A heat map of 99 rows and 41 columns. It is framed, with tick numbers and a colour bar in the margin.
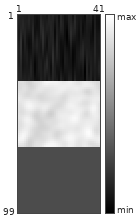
The table splits into 3 rows of 1 panel. Panel 1,1: very low, streaked downward, faint in contrast. Panel 2,1: very high, blotchy, faint in contrast. Panel 3,1: low, flat.
